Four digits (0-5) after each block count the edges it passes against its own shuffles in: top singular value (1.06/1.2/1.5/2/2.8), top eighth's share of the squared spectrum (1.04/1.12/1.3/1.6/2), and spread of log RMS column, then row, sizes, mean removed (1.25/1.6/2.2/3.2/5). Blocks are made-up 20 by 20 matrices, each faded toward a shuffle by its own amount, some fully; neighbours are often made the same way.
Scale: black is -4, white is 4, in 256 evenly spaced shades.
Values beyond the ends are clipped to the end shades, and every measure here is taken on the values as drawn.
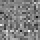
2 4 1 1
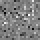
1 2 0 0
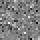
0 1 0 0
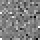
0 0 0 1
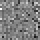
2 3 1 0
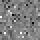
0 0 0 0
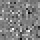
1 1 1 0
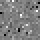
0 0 0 0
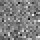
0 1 0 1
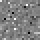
0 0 0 0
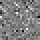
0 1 1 0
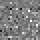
1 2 0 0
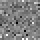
0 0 0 0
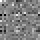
3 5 2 2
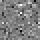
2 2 0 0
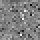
0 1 0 0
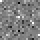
1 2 1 0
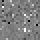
1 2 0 0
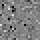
1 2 1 0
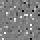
1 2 0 0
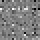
2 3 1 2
